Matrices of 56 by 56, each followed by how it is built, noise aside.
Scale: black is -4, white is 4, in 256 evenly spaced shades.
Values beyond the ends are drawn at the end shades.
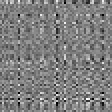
low rank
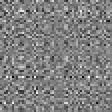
low rank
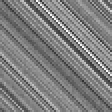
Toeplitz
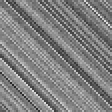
Toeplitz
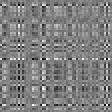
low rank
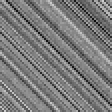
Toeplitz
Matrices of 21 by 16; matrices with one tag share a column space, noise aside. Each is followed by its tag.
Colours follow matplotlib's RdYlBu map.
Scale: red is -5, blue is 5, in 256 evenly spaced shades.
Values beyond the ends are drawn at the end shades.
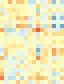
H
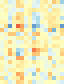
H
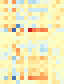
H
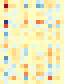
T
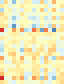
H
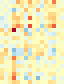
H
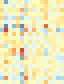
H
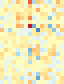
H
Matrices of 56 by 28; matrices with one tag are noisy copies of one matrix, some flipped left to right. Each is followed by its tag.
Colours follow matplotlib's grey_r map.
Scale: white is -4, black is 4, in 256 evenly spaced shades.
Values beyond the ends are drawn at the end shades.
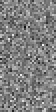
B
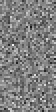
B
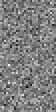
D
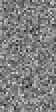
D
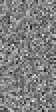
B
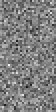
D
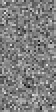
D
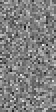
B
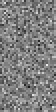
D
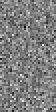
B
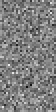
D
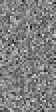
B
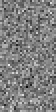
D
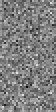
D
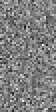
B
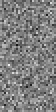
D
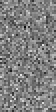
B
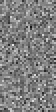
B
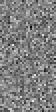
B
